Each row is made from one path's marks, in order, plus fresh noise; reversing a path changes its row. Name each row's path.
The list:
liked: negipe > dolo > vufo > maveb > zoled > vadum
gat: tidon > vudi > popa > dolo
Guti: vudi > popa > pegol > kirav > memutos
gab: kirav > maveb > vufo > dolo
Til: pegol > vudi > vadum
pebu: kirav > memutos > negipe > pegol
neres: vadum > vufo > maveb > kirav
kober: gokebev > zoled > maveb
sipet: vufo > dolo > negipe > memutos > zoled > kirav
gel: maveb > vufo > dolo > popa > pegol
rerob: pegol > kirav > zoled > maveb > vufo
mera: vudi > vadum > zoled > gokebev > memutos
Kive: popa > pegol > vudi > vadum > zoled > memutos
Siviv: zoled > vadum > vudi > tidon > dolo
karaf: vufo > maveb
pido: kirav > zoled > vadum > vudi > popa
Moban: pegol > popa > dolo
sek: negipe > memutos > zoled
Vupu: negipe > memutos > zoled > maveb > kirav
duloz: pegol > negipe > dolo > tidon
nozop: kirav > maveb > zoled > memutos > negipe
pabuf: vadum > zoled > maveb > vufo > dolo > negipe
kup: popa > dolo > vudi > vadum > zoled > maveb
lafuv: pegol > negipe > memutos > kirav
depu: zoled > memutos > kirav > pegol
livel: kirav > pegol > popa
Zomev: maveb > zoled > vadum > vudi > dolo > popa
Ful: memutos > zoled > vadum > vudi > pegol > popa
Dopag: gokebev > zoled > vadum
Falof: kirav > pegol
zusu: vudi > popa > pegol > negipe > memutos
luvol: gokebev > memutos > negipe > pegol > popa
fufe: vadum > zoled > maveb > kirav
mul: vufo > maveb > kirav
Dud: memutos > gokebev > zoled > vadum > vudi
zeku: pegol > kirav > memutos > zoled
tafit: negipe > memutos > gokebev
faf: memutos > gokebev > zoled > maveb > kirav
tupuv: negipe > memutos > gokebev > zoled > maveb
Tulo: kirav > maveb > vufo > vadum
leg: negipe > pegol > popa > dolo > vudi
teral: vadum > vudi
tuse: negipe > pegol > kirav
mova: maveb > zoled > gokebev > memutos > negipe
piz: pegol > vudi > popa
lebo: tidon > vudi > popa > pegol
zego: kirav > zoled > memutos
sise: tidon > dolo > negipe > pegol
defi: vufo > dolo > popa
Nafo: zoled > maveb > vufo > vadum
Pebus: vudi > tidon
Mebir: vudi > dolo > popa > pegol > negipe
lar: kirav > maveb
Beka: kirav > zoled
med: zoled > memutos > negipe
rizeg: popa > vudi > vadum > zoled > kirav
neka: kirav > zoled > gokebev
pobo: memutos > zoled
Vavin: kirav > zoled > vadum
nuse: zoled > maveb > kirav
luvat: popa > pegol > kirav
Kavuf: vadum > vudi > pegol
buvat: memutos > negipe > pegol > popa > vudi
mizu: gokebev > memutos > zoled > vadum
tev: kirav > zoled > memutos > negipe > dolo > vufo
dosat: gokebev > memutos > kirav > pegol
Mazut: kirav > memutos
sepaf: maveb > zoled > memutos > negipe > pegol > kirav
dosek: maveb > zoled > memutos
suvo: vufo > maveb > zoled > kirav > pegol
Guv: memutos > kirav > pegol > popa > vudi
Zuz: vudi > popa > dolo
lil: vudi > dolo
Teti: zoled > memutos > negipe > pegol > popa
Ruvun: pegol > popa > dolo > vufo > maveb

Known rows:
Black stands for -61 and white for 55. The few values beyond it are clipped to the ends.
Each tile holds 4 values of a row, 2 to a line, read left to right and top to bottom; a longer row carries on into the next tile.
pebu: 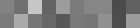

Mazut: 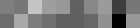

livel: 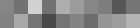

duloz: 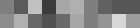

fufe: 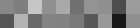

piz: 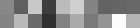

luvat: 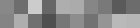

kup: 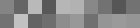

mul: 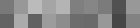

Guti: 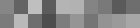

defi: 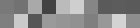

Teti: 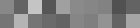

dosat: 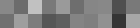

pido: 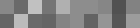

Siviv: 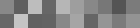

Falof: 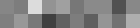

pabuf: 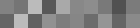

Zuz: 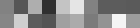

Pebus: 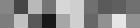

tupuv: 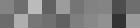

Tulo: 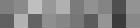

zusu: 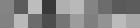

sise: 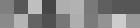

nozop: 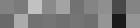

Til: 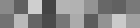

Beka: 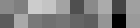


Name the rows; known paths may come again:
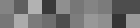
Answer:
tafit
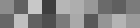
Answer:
Kavuf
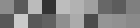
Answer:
teral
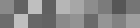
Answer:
rizeg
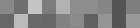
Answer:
pido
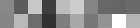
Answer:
piz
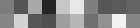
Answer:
lil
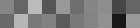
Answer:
med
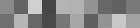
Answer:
Til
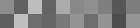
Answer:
mera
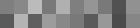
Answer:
neres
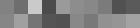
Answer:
tuse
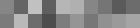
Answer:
Guti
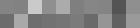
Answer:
rerob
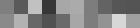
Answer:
duloz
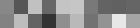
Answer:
lebo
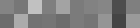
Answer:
sepaf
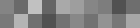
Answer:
Guv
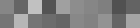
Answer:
Teti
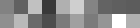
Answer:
Moban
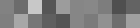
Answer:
lafuv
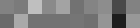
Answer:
nozop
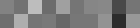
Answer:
Vupu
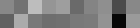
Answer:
faf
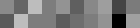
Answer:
pobo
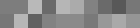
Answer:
gel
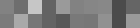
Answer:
pebu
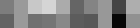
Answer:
lar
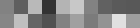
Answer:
Mebir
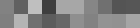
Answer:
buvat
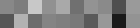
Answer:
fufe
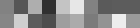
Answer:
Zuz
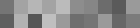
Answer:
karaf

